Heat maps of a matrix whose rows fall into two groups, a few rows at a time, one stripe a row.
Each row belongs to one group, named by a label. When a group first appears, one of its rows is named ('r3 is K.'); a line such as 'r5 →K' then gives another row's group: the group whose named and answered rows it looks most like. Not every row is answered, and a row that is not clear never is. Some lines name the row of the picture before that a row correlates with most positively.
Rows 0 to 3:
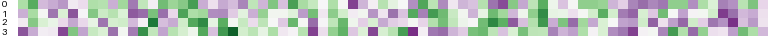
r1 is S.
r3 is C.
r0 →C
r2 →S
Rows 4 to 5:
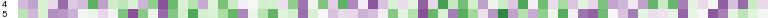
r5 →S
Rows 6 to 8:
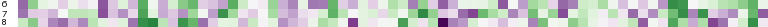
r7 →C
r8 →C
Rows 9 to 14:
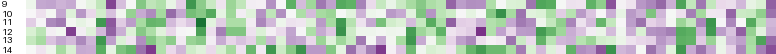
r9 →C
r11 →C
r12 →C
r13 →C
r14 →S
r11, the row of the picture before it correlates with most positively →7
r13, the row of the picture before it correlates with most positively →8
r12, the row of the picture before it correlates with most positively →7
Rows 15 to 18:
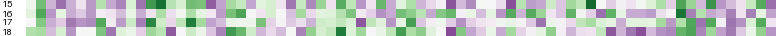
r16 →S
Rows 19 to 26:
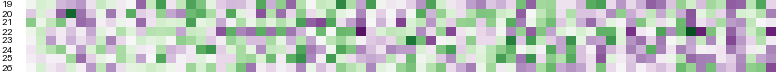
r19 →C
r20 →S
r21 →S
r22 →C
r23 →S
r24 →S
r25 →S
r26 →C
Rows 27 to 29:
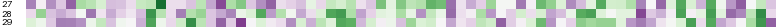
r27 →C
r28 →C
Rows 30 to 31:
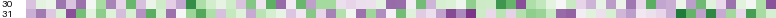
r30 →S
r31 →C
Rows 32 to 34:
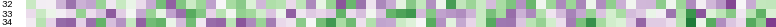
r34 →C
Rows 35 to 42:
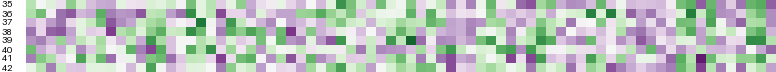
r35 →C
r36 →C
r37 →C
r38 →C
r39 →C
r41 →C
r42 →C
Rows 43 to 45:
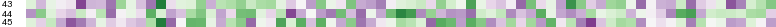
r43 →S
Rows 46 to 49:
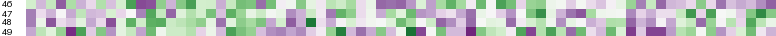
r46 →S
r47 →C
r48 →C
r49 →C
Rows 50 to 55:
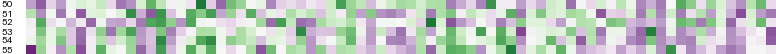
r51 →S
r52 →C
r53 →S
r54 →S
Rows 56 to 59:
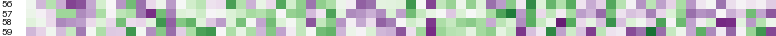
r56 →S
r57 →S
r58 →S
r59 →S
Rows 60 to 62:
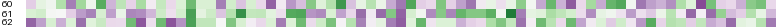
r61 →S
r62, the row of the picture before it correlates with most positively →59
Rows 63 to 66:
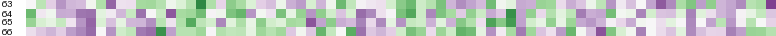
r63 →C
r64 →S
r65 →S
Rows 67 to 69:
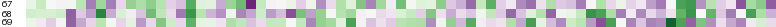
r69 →S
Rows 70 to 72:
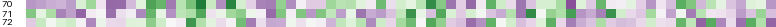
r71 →S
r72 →C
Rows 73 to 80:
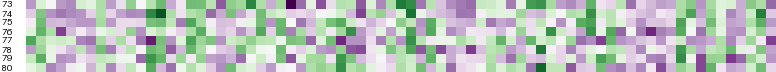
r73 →C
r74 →C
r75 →C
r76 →C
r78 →C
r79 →C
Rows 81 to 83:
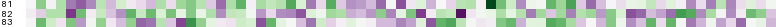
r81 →S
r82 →C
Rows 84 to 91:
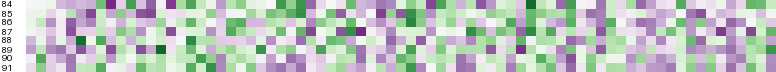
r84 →S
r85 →S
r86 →S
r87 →S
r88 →C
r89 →S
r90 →C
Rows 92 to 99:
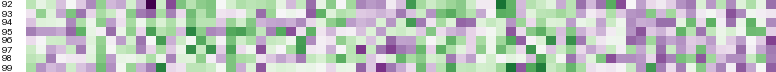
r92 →S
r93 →S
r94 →C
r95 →C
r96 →S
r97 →S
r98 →C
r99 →S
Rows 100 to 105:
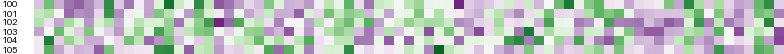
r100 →C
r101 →C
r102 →C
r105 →C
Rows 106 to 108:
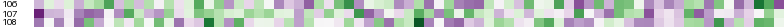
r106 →C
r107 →S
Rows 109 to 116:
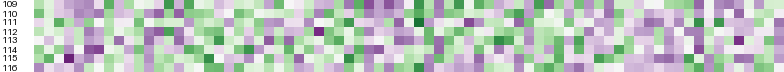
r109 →S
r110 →S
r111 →C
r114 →S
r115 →C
